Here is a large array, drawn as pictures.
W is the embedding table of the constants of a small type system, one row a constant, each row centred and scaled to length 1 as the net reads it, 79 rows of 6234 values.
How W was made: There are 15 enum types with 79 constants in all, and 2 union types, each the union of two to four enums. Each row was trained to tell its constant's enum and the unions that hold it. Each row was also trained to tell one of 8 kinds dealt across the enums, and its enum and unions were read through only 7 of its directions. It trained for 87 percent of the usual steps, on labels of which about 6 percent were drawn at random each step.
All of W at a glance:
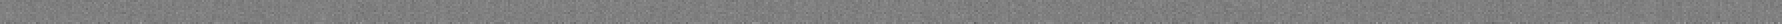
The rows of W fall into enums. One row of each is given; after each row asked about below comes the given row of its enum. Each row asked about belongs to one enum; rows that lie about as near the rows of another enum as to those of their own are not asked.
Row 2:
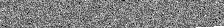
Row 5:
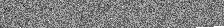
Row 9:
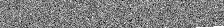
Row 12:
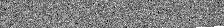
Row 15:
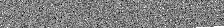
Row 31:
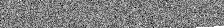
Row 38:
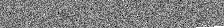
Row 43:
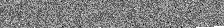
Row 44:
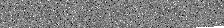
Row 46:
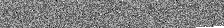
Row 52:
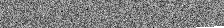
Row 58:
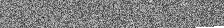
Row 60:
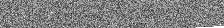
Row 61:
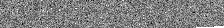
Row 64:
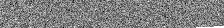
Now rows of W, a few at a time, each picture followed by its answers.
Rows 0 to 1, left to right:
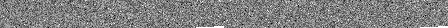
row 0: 61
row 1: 52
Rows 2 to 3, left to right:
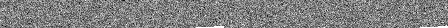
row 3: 9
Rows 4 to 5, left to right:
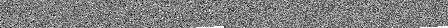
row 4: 52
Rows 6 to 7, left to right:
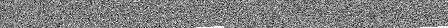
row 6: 12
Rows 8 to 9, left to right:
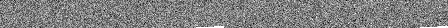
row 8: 38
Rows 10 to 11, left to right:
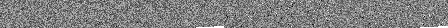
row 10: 31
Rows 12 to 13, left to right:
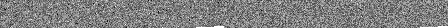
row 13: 9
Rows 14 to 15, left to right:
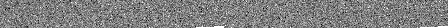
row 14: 15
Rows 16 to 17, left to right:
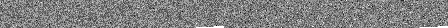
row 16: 12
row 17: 2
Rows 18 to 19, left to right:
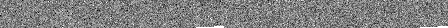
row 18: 58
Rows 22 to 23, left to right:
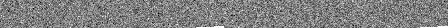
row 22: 64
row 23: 9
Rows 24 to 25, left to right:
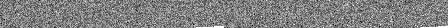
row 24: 38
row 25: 61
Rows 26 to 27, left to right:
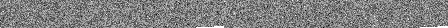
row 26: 43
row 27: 46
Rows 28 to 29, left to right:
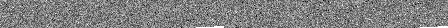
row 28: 52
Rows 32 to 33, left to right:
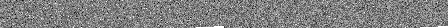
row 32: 2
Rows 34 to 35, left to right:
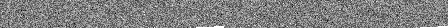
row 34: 31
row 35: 64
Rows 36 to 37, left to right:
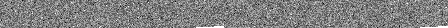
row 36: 31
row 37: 43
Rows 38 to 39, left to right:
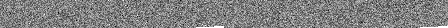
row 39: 15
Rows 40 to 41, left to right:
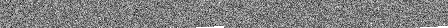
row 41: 64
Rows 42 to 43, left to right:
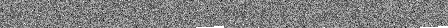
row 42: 43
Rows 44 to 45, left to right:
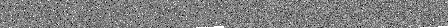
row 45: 38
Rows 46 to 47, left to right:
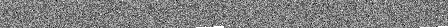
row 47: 58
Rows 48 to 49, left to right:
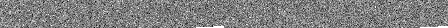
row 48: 9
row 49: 58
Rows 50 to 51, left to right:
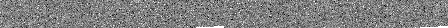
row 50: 15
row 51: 64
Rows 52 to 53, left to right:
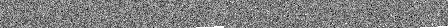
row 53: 64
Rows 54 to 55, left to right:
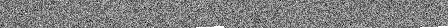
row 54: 61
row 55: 31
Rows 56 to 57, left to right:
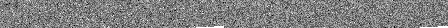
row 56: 15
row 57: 46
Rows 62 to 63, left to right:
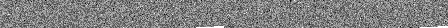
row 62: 61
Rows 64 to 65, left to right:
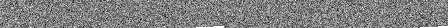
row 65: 61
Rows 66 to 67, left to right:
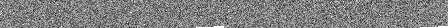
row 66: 31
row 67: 38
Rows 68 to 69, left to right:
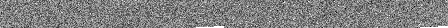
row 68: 9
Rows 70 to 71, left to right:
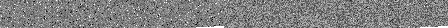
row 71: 15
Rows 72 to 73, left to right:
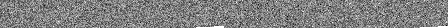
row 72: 44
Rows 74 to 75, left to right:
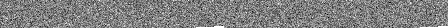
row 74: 38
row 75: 2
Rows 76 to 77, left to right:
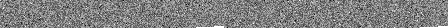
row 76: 43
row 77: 52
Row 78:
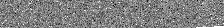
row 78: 43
